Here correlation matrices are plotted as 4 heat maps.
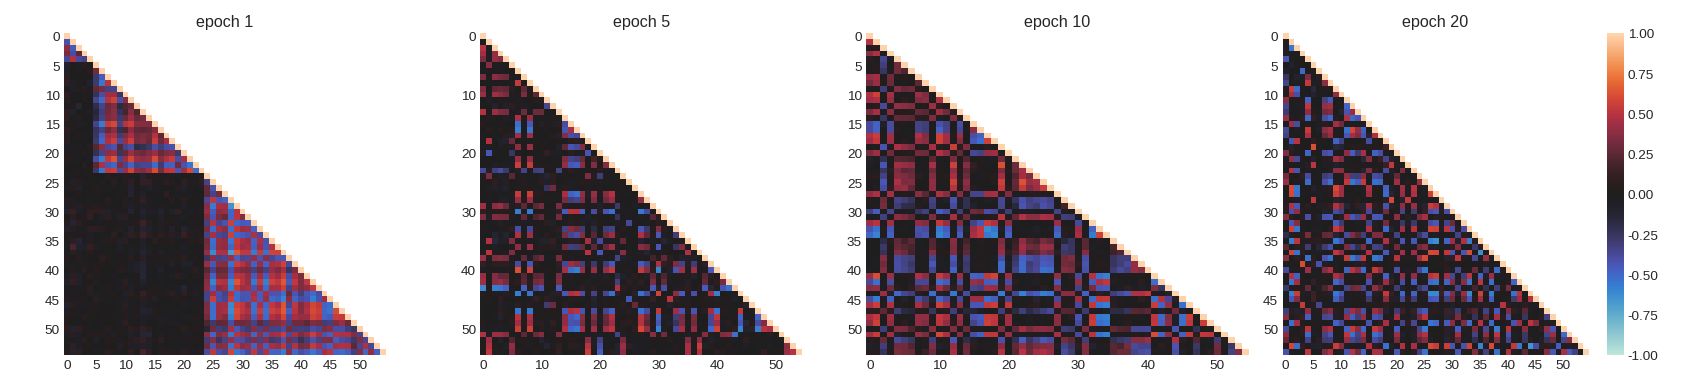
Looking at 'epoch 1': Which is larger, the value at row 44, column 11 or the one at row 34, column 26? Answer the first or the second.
the first
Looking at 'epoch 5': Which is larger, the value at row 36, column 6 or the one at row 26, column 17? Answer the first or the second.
the first
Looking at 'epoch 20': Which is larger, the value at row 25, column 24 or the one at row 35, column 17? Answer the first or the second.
the first
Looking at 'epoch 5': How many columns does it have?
55
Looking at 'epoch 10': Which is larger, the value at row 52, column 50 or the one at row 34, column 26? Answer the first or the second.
the second
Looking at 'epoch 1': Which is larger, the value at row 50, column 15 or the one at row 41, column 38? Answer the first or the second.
the first
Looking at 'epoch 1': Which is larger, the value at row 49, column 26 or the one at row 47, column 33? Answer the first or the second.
the second
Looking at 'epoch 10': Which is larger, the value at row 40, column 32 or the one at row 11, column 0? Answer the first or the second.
the second
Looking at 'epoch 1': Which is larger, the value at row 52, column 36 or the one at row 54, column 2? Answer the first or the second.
the second
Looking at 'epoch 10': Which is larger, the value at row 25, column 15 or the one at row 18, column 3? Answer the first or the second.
the second
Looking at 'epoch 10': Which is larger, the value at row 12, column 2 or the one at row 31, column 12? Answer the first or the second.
the second
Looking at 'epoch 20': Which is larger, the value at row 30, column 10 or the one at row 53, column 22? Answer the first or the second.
the second
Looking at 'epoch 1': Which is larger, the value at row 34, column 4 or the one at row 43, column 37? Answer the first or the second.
the second
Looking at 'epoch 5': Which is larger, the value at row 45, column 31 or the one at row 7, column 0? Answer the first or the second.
the second
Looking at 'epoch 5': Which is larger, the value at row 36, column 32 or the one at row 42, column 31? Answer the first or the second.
the second
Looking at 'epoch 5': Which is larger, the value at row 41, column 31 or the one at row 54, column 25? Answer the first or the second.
the first
